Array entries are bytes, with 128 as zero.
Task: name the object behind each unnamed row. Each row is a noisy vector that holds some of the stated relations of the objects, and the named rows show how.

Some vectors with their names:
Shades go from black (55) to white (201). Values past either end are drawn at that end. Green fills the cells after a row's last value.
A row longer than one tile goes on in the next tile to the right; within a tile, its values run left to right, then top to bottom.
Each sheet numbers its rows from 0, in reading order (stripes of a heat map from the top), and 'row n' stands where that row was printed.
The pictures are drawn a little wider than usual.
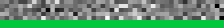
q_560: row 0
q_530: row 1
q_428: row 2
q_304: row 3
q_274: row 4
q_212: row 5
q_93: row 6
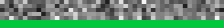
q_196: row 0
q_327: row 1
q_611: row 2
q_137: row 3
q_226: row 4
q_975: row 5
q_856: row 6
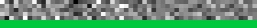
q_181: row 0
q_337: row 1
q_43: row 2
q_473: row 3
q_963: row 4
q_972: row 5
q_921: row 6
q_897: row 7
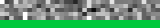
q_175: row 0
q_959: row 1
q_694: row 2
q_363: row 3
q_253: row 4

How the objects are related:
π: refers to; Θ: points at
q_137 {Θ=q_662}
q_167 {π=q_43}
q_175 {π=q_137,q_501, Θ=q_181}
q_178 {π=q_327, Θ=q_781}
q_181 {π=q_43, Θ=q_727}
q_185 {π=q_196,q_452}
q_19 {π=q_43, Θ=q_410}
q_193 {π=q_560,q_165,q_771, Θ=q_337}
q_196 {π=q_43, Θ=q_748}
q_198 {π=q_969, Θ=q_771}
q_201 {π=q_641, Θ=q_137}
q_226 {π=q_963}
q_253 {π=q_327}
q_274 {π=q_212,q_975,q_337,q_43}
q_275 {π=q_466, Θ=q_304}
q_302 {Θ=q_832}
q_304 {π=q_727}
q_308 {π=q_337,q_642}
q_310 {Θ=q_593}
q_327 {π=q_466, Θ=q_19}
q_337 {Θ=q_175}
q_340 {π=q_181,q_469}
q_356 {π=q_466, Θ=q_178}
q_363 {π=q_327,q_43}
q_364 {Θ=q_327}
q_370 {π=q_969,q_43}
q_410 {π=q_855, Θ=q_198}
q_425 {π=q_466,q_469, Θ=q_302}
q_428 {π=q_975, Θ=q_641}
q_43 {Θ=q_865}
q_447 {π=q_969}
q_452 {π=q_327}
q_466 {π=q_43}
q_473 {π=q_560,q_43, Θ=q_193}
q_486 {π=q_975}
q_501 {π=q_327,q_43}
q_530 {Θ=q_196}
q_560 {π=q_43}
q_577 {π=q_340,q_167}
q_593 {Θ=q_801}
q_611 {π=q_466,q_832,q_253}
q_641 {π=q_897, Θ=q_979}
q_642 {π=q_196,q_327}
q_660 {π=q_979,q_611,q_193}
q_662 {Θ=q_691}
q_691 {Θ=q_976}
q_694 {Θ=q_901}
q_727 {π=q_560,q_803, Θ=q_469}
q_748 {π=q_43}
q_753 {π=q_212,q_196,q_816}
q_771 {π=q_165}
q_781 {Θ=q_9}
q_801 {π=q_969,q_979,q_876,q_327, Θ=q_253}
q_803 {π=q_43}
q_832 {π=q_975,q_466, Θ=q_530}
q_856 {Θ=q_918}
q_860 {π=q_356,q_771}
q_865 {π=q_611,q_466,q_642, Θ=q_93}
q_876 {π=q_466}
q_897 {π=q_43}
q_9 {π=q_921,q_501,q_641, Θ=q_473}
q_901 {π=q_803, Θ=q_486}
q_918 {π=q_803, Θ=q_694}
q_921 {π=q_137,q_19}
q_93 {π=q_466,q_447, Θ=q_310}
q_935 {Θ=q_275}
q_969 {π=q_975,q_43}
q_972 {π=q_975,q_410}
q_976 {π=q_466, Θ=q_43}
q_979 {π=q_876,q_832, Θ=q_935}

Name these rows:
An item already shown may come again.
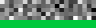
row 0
q_832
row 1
q_935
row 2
q_310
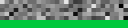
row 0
q_425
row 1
q_972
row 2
q_976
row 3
q_93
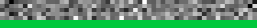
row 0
q_43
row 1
q_972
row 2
q_865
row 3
q_856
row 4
q_469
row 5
q_486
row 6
q_727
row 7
q_979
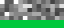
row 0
q_9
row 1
q_803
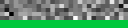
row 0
q_198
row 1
q_803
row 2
q_801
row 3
q_275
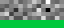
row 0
q_748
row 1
q_577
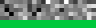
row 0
q_410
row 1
q_781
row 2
q_193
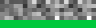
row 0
q_975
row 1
q_201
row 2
q_201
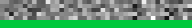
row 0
q_428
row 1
q_178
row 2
q_855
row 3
q_611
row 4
q_19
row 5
q_727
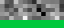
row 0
q_364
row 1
q_410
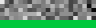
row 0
q_356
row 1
q_748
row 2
q_593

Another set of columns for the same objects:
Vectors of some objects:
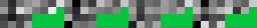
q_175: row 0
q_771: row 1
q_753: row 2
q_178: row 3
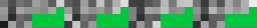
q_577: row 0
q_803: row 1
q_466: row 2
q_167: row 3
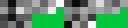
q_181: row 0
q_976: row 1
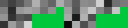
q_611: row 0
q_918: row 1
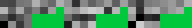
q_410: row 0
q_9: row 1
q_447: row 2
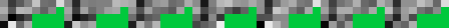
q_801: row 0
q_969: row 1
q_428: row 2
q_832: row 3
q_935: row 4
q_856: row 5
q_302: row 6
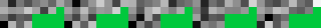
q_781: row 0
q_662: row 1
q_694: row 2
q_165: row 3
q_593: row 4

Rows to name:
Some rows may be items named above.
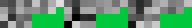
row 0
q_803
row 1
q_447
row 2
q_275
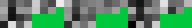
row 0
q_253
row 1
q_486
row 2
q_327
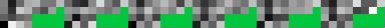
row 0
q_979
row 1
q_865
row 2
q_137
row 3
q_425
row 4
q_370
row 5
q_727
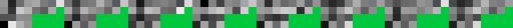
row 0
q_935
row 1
q_364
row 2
q_337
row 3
q_473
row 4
q_9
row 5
q_356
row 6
q_469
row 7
q_356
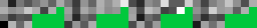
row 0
q_781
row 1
q_748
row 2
q_727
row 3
q_201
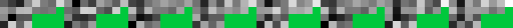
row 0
q_93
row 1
q_193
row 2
q_198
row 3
q_560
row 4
q_43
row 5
q_198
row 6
q_253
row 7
q_196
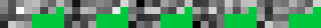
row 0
q_641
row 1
q_337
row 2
q_193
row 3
q_19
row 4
q_304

